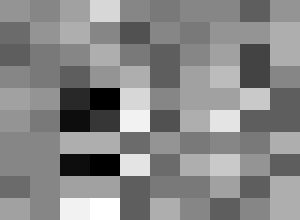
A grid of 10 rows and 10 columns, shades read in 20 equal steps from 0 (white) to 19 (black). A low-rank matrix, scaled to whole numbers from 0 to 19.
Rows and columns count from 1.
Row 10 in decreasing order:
12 12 9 9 9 7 6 6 1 0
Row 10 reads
7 9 1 0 12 6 9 12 9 6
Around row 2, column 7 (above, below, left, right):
9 9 9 8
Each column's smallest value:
7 8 1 0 1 6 6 2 4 6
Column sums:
91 91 100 92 79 100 83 70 103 83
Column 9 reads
12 8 14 14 4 12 10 8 12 9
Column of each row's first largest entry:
9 5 9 9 4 3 5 4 5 5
